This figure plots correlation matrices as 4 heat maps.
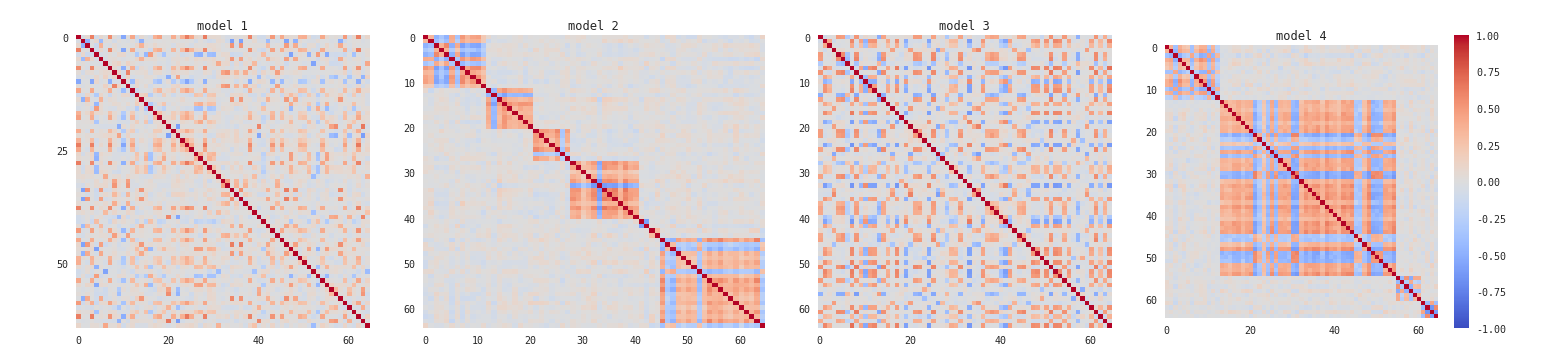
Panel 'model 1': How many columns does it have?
65
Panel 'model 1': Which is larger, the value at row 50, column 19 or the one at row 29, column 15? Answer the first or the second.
the second
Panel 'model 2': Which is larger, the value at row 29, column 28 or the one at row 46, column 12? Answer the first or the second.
the first
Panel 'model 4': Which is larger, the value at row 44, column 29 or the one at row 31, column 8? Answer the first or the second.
the first
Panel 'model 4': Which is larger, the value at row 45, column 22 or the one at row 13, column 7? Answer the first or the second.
the first
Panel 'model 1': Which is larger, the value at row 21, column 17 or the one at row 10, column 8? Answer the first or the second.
the first
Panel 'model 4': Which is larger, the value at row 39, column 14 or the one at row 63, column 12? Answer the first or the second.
the first
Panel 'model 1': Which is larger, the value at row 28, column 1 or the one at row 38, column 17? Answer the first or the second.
the second
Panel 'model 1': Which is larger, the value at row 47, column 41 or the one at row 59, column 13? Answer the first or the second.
the second
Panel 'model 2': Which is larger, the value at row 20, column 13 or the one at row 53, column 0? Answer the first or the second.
the second
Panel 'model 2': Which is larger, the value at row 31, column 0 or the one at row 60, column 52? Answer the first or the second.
the first
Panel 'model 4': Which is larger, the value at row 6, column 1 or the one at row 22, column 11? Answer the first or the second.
the second
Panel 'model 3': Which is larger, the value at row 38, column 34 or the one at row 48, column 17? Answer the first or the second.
the second
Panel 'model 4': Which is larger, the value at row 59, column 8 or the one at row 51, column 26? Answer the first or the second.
the second
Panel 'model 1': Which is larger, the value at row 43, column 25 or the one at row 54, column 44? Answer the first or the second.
the first
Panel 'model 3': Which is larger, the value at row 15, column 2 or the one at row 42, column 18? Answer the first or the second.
the first
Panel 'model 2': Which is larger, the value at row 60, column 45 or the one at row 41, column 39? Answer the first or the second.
the first
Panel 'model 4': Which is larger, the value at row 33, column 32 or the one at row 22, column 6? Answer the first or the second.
the first
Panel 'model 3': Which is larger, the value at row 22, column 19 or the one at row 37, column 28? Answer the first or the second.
the first
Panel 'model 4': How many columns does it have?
65
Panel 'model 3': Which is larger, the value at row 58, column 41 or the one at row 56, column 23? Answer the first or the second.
the second
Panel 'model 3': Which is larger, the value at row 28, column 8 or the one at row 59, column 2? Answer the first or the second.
the second
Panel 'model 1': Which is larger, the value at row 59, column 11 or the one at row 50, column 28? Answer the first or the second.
the second
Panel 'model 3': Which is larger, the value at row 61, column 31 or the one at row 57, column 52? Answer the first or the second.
the first
